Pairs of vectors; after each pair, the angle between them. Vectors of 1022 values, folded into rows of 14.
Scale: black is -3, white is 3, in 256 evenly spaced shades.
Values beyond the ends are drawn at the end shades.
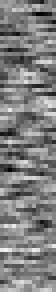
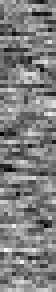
nearly parallel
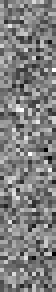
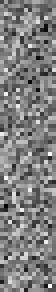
partly aligned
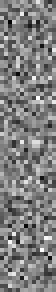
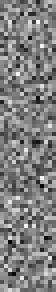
nearly opposite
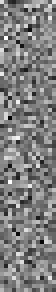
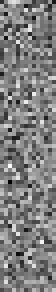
nearly opposite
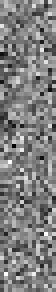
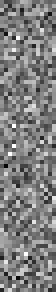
partly opposed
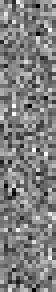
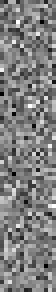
partly opposed
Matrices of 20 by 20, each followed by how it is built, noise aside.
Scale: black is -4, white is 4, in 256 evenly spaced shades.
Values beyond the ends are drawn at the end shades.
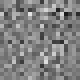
low rank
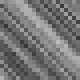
Toeplitz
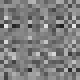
low rank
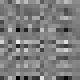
low rank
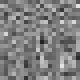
low rank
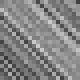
Toeplitz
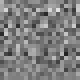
low rank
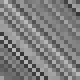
Toeplitz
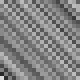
Toeplitz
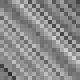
Toeplitz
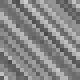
Toeplitz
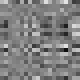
low rank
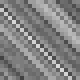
Toeplitz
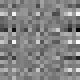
low rank
